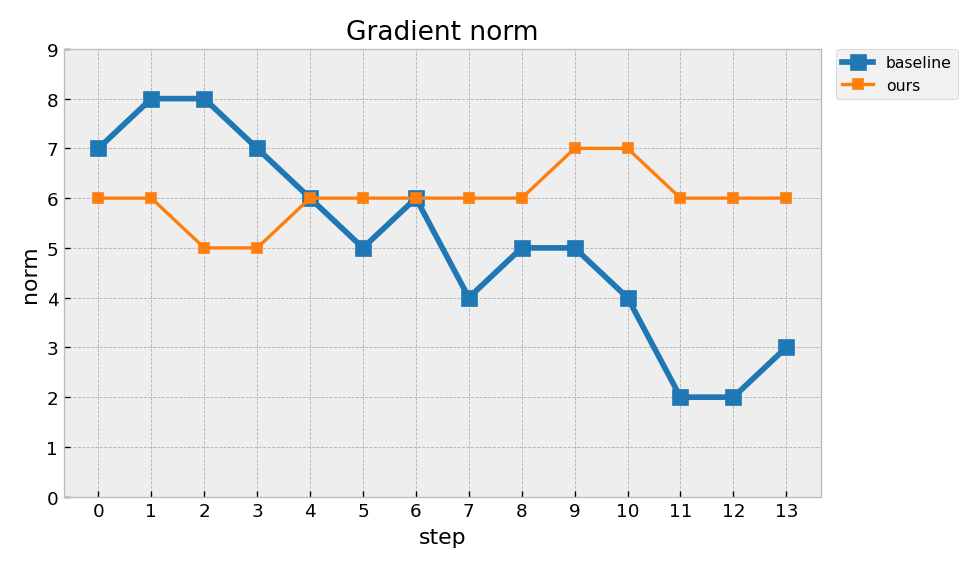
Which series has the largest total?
ours
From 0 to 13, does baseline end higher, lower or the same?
lower
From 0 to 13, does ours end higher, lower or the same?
the same
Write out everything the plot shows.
Title: Gradient norm
x-axis: step, ticks 0 1 2 3 4 5 6 7 8 9 10 11 12 13
y-axis: norm, ticks 0 1 2 3 4 5 6 7 8 9
Legend: baseline, ours
Values:
baseline: 7 8 8 7 6 5 6 4 5 5 4 2 2 3
ours: 6 6 5 5 6 6 6 6 6 7 7 6 6 6
